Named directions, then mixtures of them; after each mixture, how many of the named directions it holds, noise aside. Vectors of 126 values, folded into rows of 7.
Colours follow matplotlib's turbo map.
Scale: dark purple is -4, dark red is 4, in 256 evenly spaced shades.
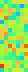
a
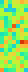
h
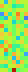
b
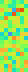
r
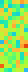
two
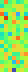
two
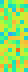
three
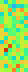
three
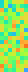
three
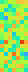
two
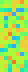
two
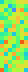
three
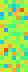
two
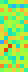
three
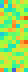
two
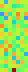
one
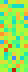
two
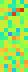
one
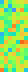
two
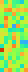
two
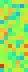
one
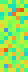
two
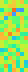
one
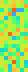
one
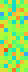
two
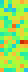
one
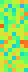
three
